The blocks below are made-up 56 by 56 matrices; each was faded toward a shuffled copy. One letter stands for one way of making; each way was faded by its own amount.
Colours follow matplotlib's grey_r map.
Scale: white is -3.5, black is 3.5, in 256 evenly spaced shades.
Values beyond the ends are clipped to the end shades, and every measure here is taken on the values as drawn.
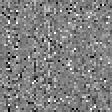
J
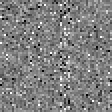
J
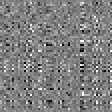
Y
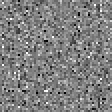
J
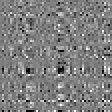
Y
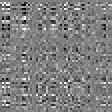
Y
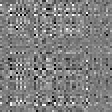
Y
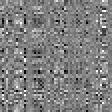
Y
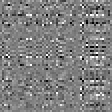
Y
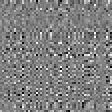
Y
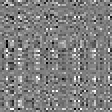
Y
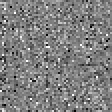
J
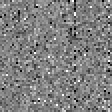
J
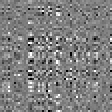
Y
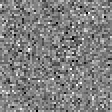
J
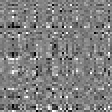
Y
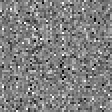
J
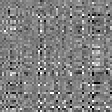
Y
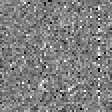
J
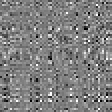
Y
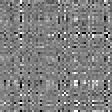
Y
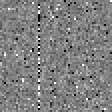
J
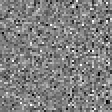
J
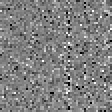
J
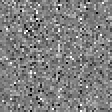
J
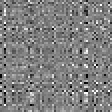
Y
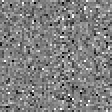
J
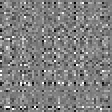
Y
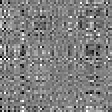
Y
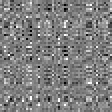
Y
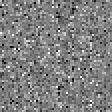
J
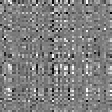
Y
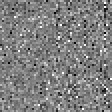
J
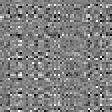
Y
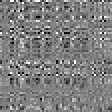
Y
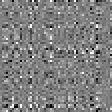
Y
